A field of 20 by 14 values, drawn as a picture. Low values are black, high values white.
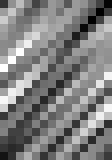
The top middle is the calmest part. On average the colour sits 50% of the way up the scale. Streaks slant up to the right.
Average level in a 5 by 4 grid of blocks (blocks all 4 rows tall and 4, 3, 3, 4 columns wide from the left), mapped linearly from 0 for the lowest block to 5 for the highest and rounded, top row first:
3 3 3 0 | 5 4 1 4 | 4 2 2 4 | 2 1 3 4 | 0 2 2 2
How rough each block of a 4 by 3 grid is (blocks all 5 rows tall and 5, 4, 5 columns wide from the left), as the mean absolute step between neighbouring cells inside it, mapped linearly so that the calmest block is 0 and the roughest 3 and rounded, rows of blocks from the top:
102 / 210 / 323 / 123
